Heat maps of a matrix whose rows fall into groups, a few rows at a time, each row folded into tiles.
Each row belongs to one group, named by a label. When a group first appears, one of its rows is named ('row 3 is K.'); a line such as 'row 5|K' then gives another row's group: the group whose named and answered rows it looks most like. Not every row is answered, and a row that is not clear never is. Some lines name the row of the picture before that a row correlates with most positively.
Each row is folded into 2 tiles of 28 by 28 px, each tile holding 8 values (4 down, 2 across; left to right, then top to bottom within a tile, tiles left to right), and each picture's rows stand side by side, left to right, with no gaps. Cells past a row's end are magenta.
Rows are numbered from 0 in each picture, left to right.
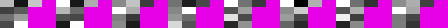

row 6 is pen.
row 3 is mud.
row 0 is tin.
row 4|pen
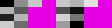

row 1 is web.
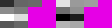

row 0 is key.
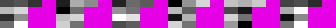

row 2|key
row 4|web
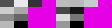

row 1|web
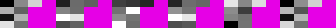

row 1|key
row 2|mud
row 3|key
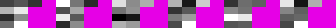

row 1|pen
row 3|tin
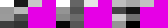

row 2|web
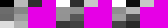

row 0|mud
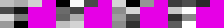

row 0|web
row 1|mud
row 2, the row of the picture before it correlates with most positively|2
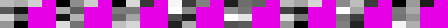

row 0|web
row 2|mud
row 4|key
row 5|web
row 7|mud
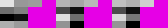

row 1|web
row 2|web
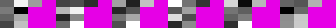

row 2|tin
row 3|pen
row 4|tin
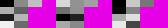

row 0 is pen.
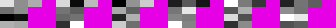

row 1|tin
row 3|mud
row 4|pen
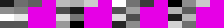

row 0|key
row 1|web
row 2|pen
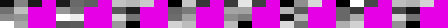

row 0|mud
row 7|web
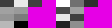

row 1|pen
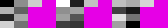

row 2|web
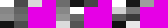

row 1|mud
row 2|tin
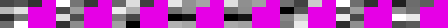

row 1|pen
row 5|tin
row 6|pen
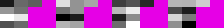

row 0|key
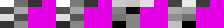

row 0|pen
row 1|pen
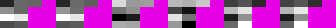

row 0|key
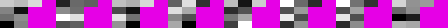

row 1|key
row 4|tin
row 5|pen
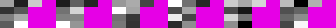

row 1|mud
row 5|tin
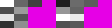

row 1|key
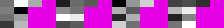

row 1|key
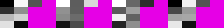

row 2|pen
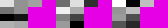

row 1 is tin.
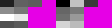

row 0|key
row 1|mud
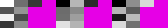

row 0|pen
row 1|mud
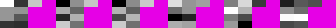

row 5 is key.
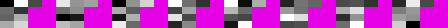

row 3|pen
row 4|tin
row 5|key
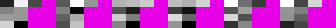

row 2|web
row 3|web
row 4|pen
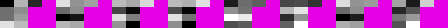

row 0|mud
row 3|web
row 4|key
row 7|tin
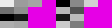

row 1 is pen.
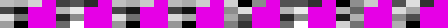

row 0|web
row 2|web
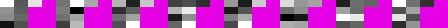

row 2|tin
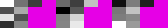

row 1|tin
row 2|mud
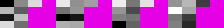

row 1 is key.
